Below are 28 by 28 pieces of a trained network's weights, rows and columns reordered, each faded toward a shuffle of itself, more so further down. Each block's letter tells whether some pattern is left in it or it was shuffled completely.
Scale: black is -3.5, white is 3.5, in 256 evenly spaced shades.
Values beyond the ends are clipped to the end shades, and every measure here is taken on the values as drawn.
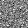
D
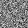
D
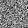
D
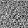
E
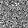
D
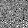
E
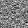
E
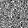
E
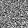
D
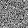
D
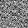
E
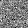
D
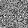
D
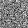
D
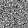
D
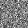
E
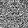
E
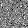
D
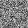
D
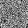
E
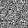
E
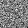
D
